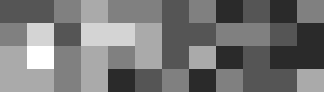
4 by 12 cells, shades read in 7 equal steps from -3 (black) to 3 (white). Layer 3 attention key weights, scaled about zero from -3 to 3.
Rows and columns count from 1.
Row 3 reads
1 3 0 1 0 1 -1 1 -2 -1 -2 -2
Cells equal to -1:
13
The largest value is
3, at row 3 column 2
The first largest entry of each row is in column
4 2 2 1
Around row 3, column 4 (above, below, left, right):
2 1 0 0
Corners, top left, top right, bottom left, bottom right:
-1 0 1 1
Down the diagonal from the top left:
-1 2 0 1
